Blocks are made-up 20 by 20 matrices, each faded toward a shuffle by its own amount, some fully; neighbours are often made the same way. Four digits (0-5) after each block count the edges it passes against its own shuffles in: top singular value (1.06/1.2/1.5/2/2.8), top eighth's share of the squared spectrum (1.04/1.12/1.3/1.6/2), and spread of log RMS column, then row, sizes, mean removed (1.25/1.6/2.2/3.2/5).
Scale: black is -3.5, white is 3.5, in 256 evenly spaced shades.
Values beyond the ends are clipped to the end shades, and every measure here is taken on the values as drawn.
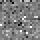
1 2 0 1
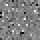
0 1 0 0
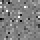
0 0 1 0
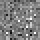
2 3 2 0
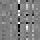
4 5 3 0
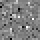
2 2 0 0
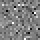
1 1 0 0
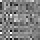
3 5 3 2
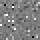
1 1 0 0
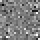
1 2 1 1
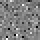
0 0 0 0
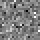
2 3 0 1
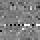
3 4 0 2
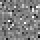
0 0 0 0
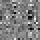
3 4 2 1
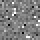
0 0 0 0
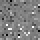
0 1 1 0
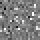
1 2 0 0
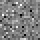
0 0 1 0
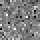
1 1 0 0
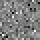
1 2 0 0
